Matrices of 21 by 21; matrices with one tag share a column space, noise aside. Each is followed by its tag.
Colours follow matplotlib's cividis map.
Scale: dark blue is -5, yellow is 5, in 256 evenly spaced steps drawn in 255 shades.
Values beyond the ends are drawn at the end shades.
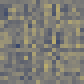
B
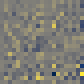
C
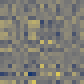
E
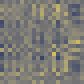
B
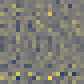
C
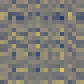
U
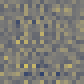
E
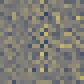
U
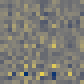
C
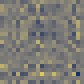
E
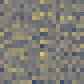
U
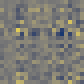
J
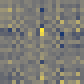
J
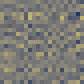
U
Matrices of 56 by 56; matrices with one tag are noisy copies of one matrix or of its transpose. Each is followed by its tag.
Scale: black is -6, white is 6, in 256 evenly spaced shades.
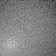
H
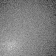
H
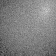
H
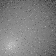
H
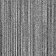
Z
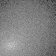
H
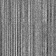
Z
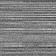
Z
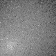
H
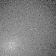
H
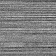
Z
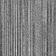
Z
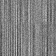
Z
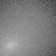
H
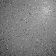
H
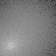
H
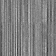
Z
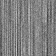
Z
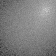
H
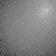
H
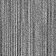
Z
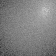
H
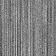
Z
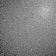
H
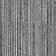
Z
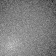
H
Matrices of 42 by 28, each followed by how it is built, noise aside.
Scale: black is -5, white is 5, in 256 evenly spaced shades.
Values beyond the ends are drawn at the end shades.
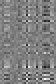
low rank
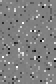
sparse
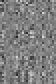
low rank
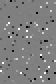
sparse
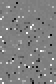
sparse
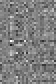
low rank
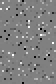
sparse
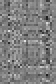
low rank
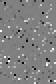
sparse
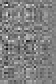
low rank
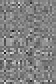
low rank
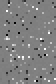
sparse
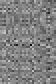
low rank
